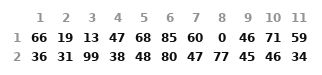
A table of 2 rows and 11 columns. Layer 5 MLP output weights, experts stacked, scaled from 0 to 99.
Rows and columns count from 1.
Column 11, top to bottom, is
59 34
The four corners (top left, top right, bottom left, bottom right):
66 59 36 34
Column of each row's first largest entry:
6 3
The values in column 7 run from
47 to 60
